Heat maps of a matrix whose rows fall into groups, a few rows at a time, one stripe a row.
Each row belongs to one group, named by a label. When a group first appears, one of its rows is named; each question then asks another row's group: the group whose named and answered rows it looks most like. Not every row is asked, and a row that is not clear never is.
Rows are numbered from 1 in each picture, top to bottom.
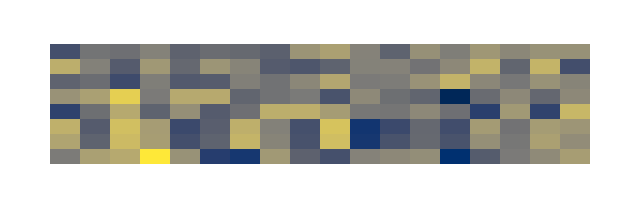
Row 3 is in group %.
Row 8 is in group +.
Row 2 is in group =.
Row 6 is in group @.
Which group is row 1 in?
%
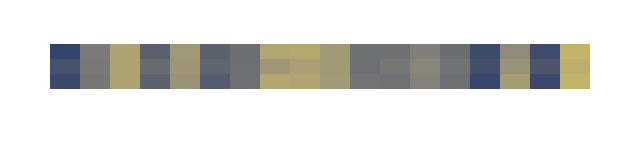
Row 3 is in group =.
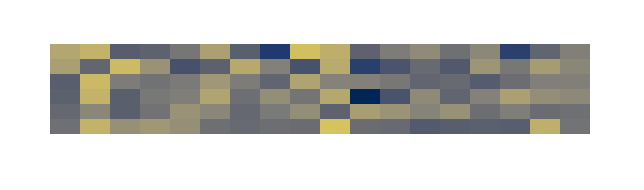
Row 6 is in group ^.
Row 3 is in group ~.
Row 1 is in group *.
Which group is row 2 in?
@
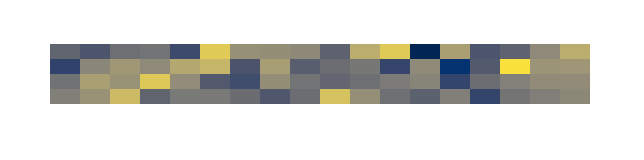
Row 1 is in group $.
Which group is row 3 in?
+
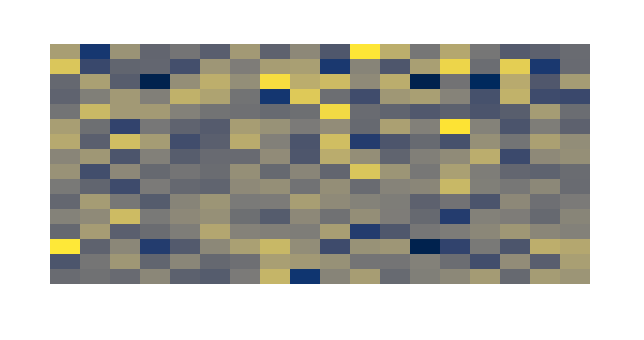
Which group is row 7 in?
@
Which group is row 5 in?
^
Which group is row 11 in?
~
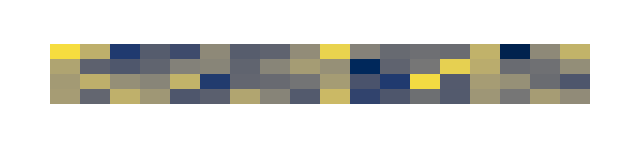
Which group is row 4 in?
@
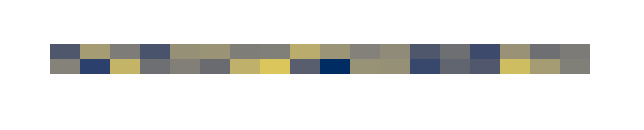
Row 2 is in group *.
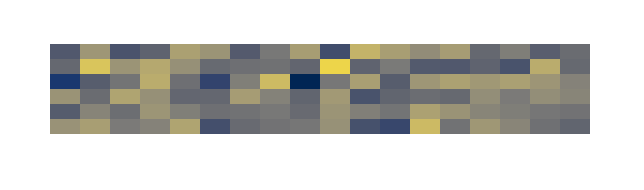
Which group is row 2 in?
^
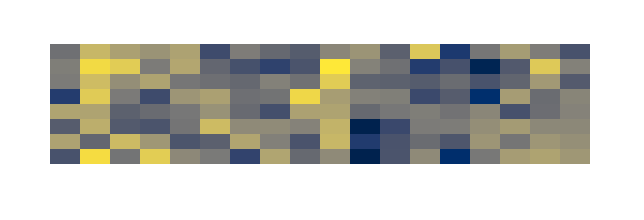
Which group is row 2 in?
^
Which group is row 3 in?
^
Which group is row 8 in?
+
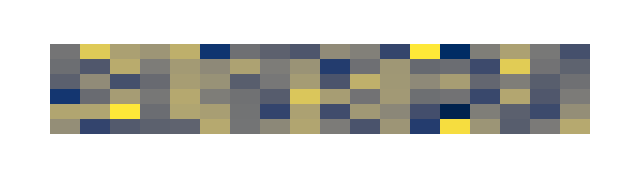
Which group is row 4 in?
~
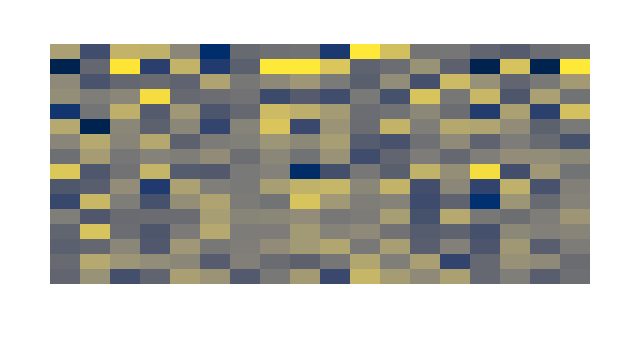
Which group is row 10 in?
~
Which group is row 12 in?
$
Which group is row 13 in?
~
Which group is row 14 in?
~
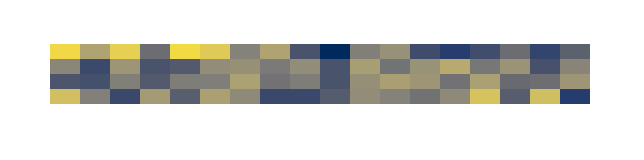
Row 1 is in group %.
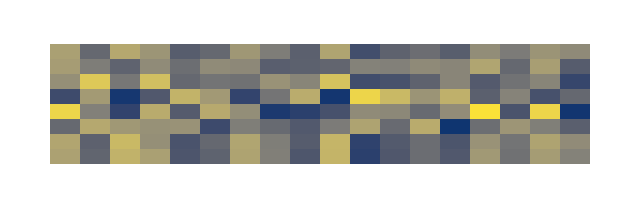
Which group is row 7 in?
@
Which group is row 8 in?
@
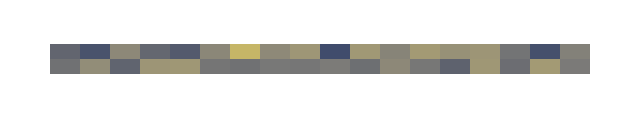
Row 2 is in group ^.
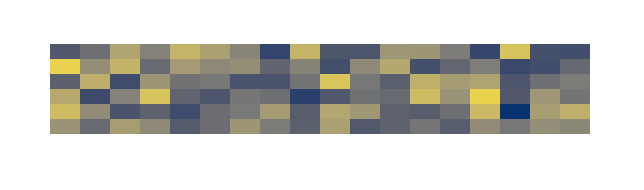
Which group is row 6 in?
@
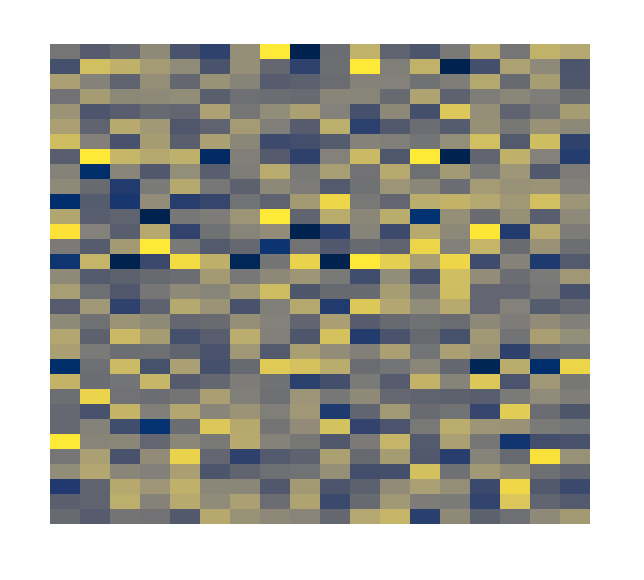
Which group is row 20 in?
@
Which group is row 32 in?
$
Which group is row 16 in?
$
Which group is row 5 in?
$
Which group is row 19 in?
@
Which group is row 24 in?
~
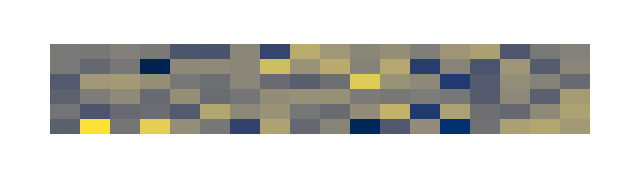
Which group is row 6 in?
+
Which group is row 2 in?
~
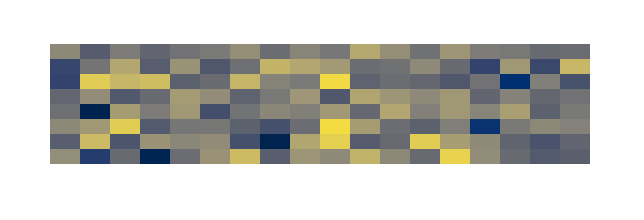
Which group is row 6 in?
^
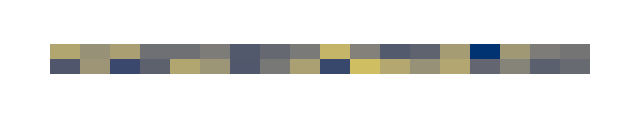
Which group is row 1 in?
^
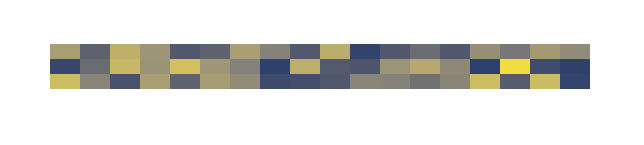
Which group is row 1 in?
@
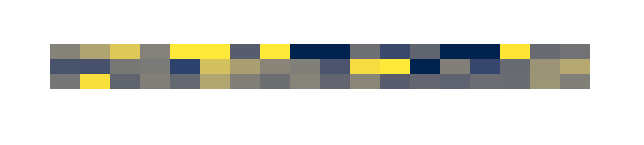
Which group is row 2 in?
$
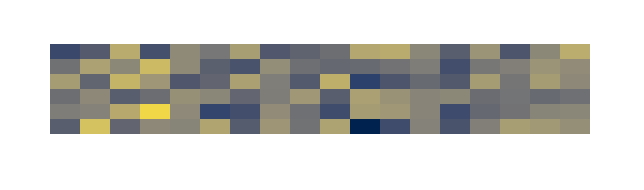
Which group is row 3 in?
@
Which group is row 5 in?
+
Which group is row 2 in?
+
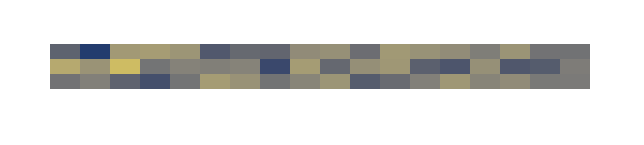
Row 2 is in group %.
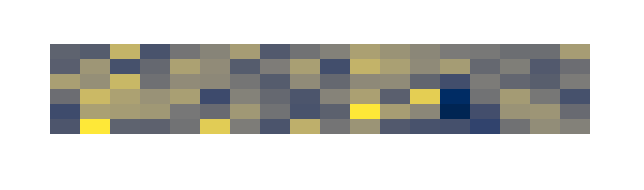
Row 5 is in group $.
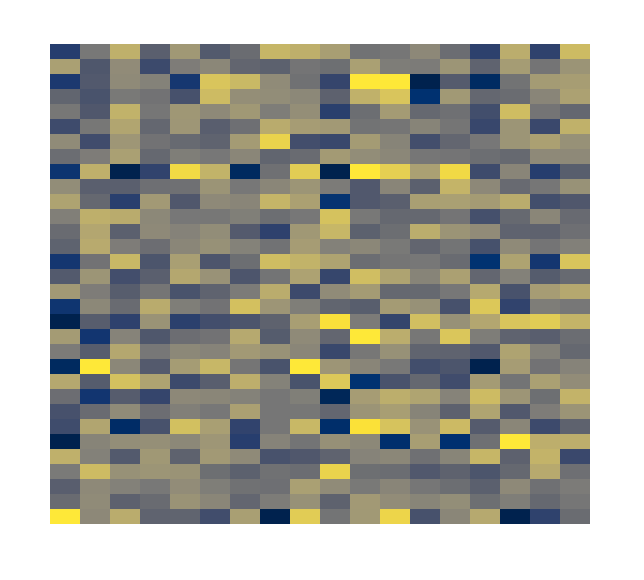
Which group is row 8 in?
^
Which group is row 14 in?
~
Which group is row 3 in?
$
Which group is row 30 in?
~
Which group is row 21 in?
*
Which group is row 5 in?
*
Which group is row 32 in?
%
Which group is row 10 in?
$
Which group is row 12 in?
^
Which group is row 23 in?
@
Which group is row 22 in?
~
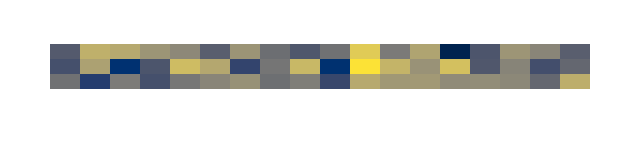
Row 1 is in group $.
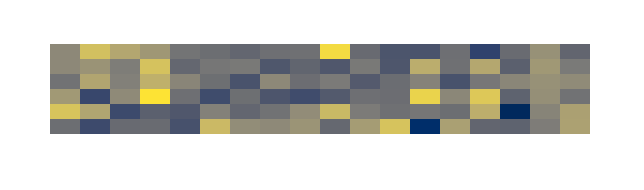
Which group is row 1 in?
^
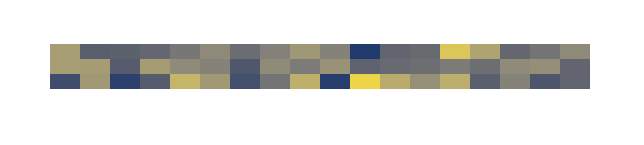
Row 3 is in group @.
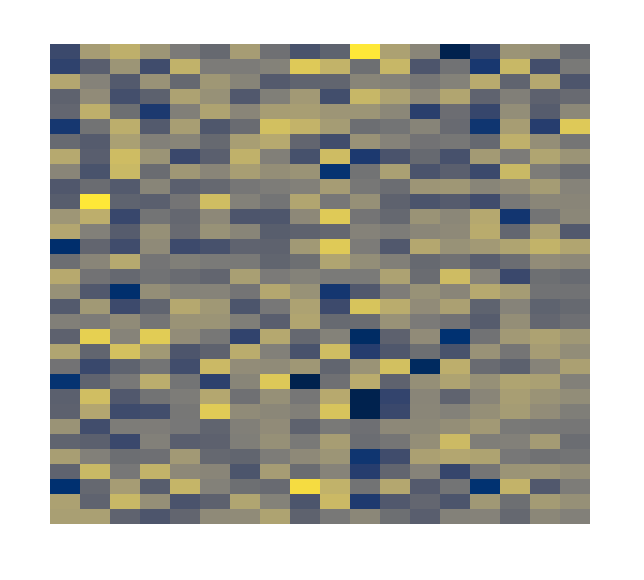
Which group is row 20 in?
+
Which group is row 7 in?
*
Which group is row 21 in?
@
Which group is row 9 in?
*
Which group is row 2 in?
~
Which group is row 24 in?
+
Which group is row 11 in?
~
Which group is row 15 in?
^
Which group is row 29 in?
+
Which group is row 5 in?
~
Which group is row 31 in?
@
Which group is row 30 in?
~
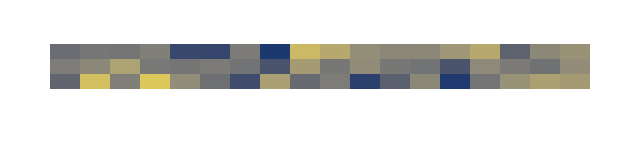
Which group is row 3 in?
+
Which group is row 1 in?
%
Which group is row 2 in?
%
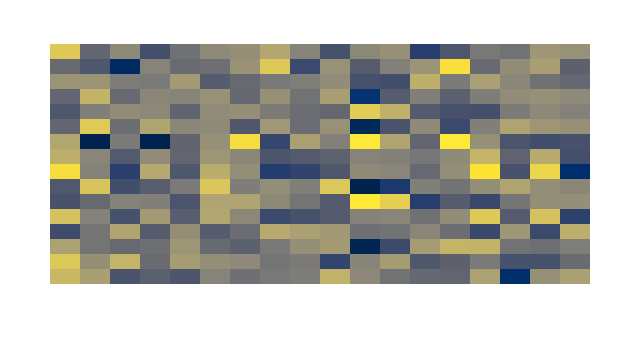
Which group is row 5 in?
$
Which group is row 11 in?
$
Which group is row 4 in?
+
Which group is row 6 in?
+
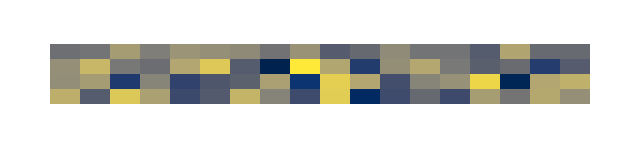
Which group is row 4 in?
@
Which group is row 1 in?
*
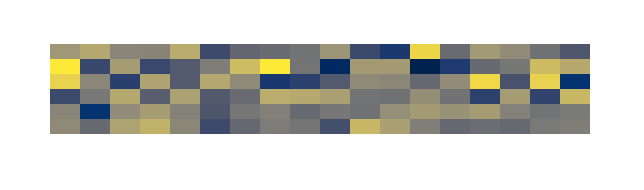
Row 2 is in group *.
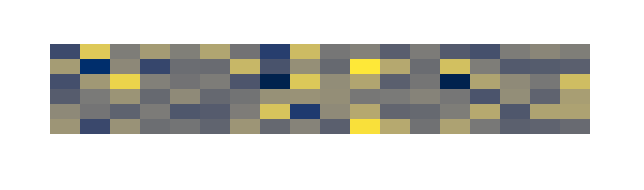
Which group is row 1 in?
~
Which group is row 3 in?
%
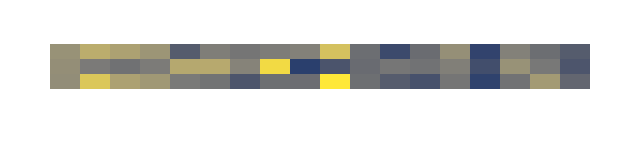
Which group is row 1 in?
^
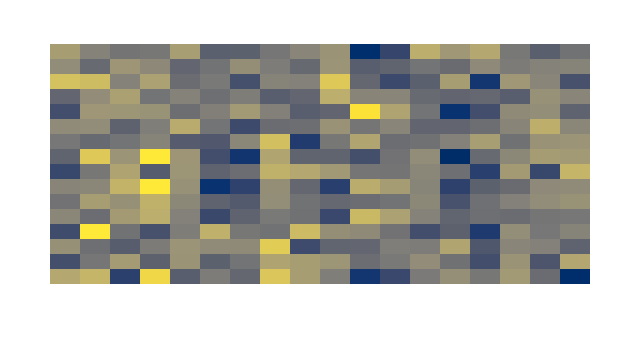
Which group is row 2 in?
@
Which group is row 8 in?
+
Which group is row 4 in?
^
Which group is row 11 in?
+
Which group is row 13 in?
~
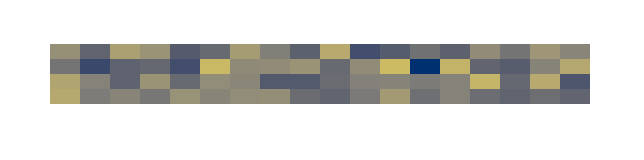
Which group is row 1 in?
@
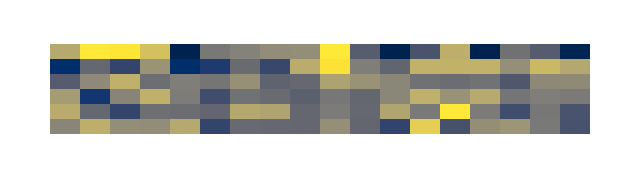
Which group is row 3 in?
^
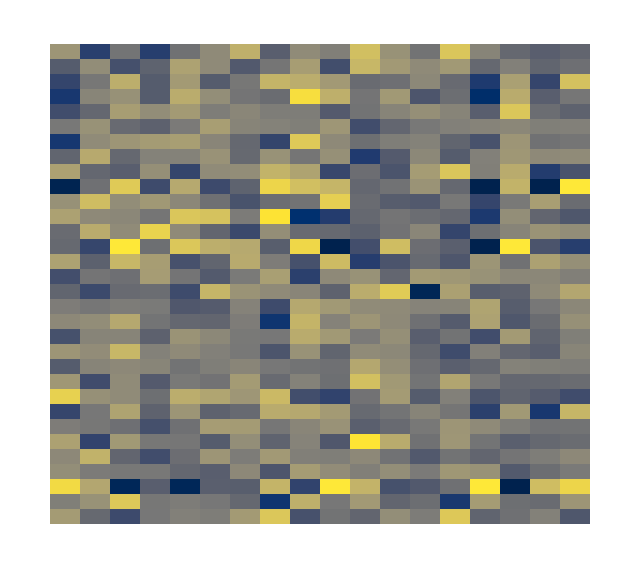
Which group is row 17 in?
$
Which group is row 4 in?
~
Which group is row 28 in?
~
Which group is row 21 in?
%
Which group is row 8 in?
+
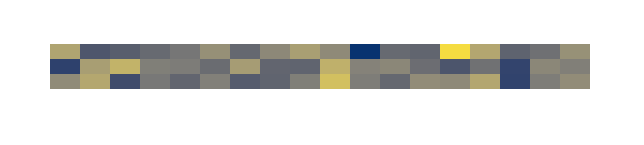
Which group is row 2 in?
^
